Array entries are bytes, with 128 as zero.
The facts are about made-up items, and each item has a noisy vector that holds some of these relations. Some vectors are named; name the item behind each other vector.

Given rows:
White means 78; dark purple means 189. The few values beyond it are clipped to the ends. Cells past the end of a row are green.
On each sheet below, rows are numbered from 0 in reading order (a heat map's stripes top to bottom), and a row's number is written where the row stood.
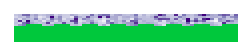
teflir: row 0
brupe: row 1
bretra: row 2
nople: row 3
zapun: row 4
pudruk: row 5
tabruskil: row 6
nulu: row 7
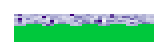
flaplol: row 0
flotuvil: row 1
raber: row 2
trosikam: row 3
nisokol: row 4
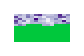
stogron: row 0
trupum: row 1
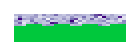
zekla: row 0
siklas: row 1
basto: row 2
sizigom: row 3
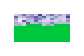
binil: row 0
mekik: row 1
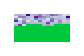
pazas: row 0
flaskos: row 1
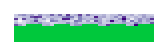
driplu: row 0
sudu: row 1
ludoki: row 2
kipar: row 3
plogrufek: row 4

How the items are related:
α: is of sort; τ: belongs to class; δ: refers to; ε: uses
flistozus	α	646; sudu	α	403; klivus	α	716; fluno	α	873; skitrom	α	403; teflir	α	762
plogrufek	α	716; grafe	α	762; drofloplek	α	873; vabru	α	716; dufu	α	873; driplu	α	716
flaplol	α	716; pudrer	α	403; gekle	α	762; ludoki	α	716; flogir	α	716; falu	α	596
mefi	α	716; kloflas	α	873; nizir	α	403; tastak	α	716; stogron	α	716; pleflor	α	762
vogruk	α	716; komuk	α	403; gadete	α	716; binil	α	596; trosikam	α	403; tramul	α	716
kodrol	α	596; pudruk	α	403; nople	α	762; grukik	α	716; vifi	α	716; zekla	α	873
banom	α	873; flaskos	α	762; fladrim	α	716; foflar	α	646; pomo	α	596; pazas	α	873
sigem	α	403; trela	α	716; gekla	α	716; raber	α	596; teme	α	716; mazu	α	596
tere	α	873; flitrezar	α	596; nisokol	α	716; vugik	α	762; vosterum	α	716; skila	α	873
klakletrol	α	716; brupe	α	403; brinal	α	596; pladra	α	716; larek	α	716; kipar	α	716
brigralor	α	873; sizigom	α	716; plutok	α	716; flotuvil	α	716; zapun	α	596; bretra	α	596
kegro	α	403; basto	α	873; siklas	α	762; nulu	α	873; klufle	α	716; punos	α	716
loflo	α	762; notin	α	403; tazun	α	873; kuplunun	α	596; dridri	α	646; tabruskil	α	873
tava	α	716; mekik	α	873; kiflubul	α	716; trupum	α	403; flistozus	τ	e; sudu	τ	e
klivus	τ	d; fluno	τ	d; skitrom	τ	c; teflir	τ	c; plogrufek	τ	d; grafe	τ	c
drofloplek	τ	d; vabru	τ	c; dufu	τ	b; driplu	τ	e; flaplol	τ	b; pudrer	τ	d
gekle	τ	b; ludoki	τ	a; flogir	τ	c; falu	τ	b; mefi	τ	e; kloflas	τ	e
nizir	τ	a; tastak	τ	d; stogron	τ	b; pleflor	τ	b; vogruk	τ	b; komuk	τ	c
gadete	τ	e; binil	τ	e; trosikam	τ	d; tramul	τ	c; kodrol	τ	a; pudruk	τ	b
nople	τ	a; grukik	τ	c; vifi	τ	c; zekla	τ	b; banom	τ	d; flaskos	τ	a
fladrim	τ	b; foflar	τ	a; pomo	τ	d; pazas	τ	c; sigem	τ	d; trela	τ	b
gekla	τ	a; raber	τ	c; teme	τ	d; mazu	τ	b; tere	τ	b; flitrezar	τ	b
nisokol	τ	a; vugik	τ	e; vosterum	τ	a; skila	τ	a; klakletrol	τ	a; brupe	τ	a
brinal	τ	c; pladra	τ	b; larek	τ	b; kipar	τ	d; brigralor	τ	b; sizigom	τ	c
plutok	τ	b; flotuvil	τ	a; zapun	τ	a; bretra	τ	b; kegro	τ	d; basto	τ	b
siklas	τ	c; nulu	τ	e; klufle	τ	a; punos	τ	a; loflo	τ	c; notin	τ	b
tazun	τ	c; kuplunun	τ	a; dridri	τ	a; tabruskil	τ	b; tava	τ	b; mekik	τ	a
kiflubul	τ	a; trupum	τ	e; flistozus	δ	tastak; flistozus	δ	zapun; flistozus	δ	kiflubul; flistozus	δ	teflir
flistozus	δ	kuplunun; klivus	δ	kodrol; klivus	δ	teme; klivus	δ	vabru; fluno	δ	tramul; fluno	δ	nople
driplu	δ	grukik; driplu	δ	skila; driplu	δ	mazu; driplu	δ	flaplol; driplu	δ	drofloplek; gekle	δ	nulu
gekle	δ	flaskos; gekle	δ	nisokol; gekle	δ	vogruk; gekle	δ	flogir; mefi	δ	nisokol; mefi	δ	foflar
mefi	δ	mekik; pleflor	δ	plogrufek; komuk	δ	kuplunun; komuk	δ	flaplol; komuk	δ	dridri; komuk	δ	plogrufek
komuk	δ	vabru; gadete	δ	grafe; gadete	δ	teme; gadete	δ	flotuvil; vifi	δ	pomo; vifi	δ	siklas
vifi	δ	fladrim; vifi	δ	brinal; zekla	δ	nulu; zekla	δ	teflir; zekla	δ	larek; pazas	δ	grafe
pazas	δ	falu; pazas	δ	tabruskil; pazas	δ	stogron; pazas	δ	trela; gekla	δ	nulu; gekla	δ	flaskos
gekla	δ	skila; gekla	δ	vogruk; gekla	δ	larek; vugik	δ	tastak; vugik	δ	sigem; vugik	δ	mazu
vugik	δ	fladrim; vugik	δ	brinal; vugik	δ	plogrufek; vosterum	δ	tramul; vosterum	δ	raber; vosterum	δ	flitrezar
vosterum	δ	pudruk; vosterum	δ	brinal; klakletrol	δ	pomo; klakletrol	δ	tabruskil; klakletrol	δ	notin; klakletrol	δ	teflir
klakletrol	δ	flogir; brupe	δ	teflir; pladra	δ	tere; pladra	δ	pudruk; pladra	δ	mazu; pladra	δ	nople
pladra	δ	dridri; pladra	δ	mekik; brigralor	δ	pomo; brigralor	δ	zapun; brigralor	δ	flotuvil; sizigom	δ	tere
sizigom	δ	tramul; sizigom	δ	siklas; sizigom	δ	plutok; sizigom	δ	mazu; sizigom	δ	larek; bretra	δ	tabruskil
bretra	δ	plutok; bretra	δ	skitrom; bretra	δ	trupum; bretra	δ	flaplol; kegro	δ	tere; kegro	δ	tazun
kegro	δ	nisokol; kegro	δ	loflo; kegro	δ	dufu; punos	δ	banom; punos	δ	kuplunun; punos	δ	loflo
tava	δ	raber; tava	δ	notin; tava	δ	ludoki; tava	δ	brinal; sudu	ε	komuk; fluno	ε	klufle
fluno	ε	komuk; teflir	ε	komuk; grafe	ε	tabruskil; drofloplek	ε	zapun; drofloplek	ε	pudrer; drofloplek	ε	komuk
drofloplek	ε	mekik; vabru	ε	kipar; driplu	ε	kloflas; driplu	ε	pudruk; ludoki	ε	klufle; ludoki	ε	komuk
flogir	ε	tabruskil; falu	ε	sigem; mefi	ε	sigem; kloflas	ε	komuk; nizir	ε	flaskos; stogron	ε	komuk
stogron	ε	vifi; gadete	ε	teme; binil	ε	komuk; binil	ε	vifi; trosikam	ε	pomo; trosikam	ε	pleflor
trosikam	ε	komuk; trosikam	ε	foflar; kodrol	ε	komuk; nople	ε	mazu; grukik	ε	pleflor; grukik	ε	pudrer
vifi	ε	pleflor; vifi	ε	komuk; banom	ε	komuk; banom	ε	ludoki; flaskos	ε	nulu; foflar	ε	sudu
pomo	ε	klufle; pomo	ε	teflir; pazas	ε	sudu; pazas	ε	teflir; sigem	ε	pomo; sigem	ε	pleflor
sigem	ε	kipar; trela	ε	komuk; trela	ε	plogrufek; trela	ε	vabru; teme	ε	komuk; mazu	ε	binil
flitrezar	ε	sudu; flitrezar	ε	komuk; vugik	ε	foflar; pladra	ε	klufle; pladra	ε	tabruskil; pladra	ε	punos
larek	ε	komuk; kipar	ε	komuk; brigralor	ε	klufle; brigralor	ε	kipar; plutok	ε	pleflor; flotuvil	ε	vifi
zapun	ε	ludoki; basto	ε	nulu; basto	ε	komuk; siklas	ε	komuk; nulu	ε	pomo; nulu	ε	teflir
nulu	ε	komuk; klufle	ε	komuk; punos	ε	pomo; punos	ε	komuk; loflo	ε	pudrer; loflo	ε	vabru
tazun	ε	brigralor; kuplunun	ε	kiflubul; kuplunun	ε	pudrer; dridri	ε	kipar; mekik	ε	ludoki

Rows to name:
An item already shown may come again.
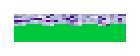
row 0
pleflor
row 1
komuk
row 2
plutok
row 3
trela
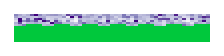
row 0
tabruskil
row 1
loflo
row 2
nople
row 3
kodrol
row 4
kodrol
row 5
pudruk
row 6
driplu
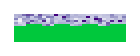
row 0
nulu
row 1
pazas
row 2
pudrer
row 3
banom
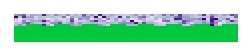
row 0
nople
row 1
grukik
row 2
fluno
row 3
sizigom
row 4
kuplunun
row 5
sudu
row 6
brigralor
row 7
pladra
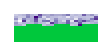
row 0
gadete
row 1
vabru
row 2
pomo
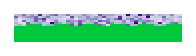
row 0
binil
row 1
tazun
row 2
sigem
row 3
vifi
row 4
grafe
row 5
skila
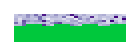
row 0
teme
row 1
grukik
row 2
sizigom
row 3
pudrer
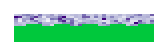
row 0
mefi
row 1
flistozus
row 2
drofloplek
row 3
vogruk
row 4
tazun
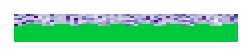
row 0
flogir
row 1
klufle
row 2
fladrim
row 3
dridri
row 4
vifi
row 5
flitrezar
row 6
vifi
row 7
kloflas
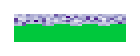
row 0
banom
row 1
fluno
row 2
kegro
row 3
klivus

